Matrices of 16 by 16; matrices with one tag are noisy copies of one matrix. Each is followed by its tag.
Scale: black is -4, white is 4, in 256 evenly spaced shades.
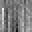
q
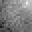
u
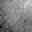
u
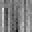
q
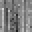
q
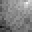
u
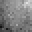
u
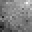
u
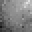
u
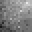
u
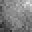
u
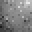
u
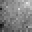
u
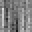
q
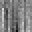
q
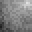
u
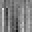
q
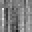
q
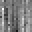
q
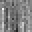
q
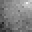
u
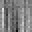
q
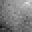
u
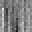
q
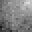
u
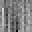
q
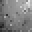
u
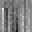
q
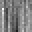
q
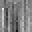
q
